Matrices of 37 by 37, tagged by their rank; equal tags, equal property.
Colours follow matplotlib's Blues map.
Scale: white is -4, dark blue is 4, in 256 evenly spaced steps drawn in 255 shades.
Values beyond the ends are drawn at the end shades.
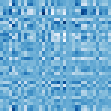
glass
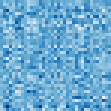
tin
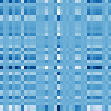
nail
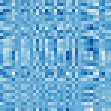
glass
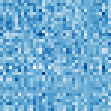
tin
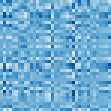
glass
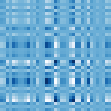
nail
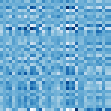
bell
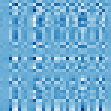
bell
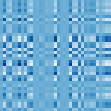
nail
